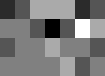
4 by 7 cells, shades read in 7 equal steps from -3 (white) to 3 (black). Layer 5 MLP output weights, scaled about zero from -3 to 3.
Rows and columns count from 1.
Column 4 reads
-1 3 -1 0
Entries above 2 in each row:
0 1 0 0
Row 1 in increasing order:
-1 -1 -1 1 1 2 2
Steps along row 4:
same same same down up down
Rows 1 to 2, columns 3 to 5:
-1 -1 -1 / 1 3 1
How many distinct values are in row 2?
5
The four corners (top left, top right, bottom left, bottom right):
2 1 0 0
